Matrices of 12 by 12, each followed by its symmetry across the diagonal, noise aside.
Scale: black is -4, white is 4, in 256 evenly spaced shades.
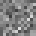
symmetric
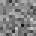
neither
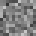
antisymmetric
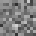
neither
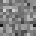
neither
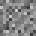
symmetric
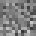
antisymmetric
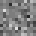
antisymmetric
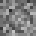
symmetric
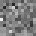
neither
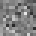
antisymmetric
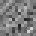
symmetric
